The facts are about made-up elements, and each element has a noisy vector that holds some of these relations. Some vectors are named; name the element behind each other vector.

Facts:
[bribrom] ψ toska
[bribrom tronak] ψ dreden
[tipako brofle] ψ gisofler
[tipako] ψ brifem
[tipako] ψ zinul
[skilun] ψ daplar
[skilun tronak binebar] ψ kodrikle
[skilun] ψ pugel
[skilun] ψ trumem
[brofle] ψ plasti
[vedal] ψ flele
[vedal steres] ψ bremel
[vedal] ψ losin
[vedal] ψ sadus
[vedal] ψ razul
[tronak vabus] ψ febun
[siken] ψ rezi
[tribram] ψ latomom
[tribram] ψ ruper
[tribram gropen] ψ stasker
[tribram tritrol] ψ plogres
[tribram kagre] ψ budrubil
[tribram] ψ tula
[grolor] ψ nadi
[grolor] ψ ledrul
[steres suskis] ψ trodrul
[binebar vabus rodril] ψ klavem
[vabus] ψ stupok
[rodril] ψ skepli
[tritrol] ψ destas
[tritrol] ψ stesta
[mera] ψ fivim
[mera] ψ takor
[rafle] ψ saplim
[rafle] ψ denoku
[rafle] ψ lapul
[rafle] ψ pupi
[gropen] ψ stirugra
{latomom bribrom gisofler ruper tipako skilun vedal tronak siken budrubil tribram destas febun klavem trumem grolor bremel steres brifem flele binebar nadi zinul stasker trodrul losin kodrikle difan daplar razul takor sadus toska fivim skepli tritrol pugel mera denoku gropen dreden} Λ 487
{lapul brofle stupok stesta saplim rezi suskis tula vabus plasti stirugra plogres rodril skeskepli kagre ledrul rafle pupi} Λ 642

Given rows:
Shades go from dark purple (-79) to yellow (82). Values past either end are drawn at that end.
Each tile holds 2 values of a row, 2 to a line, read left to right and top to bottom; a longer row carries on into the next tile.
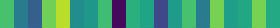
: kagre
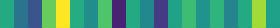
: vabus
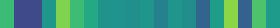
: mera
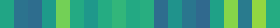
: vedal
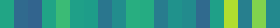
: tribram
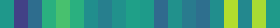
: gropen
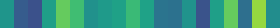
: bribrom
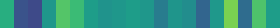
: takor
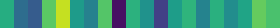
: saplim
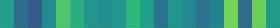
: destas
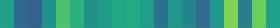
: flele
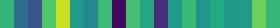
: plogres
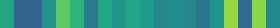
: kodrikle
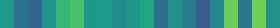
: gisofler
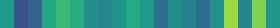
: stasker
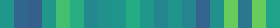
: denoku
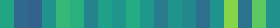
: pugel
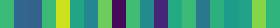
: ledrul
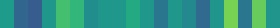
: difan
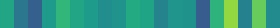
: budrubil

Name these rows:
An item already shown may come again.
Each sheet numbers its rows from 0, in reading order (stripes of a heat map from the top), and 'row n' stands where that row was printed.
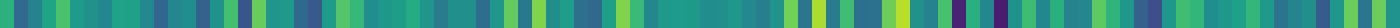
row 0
siken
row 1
febun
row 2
binebar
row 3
rezi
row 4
toska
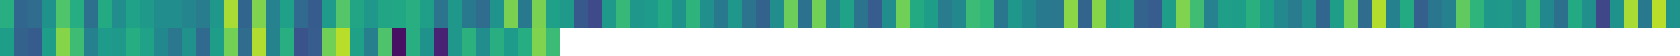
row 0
skilun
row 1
bremel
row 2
trodrul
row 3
tritrol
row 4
tronak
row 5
grolor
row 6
tronak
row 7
stirugra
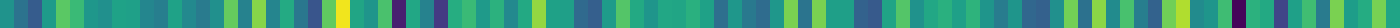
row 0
klavem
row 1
rodril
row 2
bremel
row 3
steres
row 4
kagre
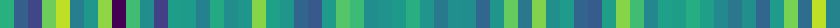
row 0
suskis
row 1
febun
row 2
tronak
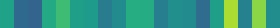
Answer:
tribram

